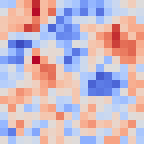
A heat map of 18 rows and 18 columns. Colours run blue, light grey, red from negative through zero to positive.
There are no regular stripes. The field is mottled with small blotches. No overall slope runs across the table. No row or column stands out. Neither half mirrors the other. The ninth with the highest average is the top right.
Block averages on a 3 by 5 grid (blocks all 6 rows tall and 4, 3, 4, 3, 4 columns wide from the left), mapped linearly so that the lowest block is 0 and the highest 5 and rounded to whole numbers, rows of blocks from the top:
3 4 0 2 4 | 2 5 2 0 3 | 3 3 2 3 3
